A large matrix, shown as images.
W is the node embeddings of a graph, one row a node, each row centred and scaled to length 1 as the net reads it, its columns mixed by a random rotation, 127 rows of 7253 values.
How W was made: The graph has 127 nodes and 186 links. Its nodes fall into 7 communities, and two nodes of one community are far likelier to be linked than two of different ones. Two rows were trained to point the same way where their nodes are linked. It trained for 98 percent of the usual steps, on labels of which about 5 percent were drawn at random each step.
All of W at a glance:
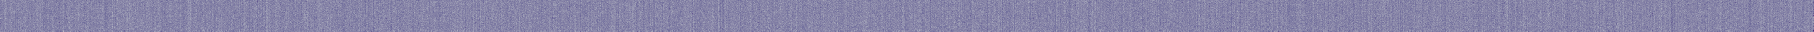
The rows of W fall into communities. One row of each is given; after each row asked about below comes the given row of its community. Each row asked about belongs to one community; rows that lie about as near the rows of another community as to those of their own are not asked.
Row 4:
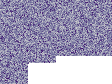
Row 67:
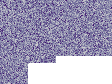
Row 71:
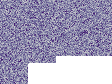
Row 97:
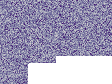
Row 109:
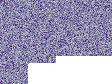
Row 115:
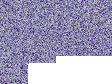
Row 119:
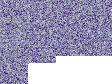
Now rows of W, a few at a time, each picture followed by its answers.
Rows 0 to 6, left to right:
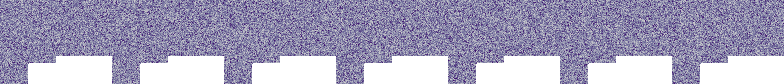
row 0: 71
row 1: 71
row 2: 119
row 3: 97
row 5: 97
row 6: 4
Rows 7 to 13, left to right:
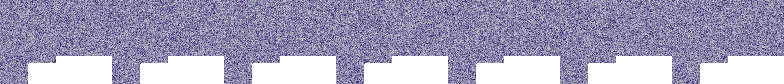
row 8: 119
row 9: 109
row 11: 109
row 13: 115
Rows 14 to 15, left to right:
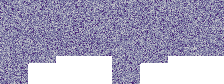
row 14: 115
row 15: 4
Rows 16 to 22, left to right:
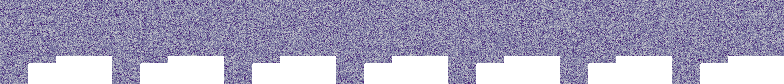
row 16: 97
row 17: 67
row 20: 115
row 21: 67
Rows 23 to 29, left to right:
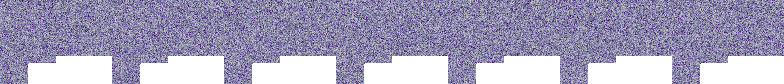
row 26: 4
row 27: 71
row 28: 109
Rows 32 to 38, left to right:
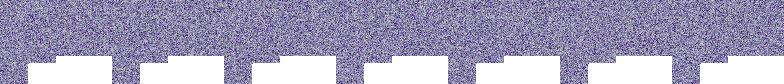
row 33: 67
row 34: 115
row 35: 71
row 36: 67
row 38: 4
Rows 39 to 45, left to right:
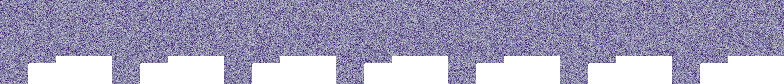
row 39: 109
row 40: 109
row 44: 109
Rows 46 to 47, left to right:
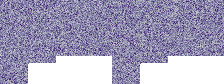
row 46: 115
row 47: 109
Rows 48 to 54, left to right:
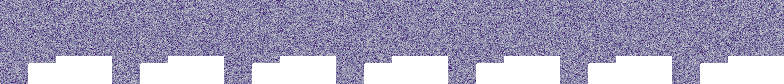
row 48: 115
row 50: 71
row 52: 97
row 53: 109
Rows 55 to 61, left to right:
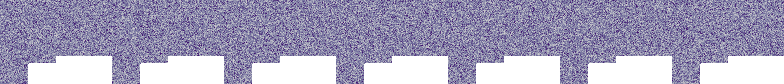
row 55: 97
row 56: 71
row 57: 71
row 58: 115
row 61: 115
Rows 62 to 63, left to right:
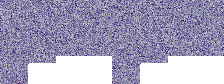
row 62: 115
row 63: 97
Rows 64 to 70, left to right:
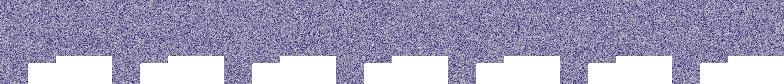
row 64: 115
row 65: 115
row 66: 119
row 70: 109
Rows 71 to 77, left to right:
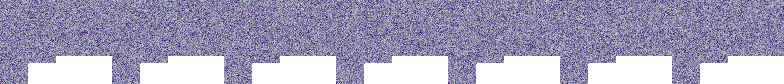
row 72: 71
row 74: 71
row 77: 109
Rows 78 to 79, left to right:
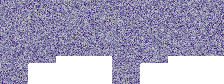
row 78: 67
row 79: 97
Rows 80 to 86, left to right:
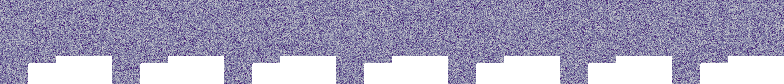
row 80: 119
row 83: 119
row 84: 67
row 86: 109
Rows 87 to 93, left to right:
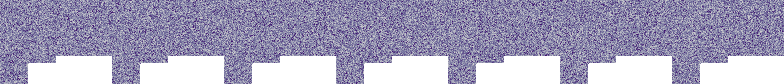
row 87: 97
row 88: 115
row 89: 67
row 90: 67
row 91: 67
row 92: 119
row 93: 119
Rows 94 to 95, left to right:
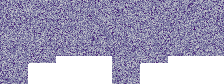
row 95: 71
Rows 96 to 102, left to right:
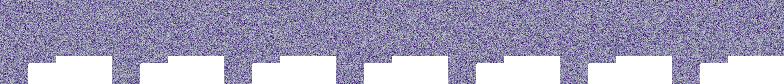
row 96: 119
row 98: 97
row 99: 67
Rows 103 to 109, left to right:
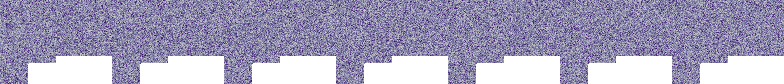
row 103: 119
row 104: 115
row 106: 109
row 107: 4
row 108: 115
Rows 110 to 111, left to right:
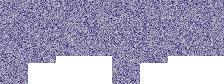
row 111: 67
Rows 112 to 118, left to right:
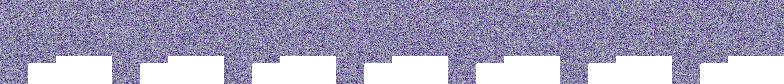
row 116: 97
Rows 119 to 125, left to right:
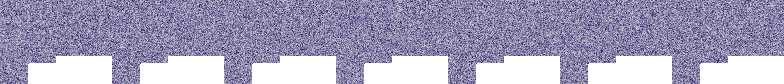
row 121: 119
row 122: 109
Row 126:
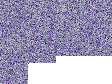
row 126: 109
